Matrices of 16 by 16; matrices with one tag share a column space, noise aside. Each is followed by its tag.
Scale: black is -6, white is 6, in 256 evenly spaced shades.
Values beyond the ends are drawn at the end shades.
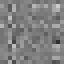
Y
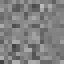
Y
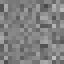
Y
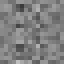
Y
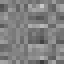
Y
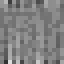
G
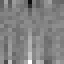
G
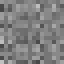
Y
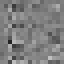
Y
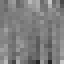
G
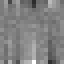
G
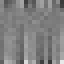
G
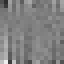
G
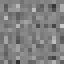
Y
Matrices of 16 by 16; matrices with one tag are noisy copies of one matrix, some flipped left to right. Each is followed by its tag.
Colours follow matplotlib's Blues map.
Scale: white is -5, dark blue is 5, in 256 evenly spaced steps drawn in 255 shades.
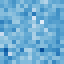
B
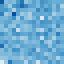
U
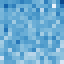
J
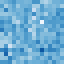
B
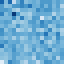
U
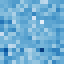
B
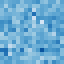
B
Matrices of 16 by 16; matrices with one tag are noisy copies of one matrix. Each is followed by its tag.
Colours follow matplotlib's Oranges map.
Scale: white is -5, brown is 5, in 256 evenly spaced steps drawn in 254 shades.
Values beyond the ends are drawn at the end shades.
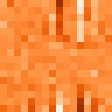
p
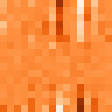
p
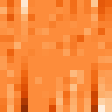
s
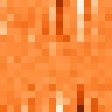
p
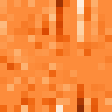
p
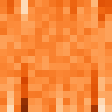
s
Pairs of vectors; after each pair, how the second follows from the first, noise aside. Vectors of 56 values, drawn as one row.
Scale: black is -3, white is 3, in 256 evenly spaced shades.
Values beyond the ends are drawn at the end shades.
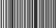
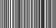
wrapped around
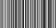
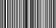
wrapped around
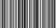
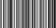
wrapped around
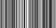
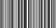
sign-scrambled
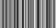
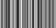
reversed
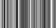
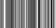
reversed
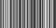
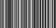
sign-scrambled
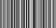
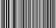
wrapped around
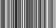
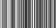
wrapped around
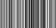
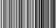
wrapped around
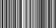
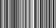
reversed
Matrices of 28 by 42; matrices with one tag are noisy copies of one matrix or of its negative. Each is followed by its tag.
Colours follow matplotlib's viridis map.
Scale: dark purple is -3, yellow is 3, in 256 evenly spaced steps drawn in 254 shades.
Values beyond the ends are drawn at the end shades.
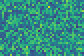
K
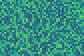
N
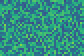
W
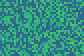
N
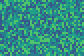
K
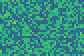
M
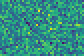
M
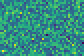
K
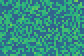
W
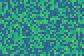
M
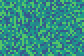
N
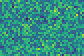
M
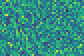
N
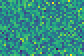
N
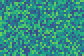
K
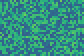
M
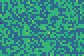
M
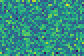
M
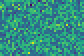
K
